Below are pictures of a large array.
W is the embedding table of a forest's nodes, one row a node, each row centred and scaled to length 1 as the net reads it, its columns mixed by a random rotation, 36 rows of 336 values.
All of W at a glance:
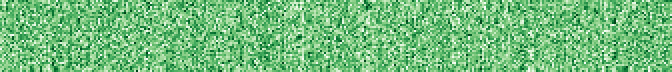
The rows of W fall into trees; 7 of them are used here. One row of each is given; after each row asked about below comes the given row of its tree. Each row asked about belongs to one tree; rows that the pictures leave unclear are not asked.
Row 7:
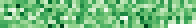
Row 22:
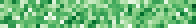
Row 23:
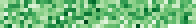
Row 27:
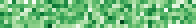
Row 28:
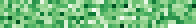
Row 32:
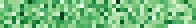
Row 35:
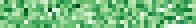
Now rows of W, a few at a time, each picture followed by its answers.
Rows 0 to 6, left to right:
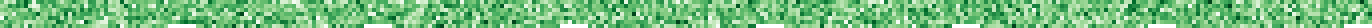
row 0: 23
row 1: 22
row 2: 27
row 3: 22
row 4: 22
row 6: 32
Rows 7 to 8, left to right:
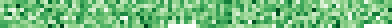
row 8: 32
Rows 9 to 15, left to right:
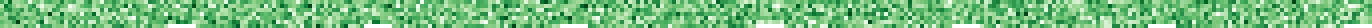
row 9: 28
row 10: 28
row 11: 28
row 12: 7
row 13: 23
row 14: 22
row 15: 32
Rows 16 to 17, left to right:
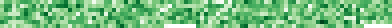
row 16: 35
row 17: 27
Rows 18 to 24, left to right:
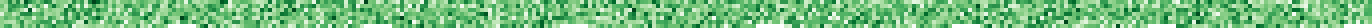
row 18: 23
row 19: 23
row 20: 28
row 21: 7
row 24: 32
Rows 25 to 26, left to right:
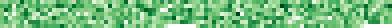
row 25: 35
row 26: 28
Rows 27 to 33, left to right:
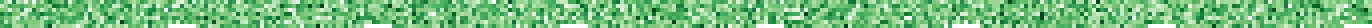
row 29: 32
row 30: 23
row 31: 7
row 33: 35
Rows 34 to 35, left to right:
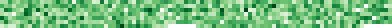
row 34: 35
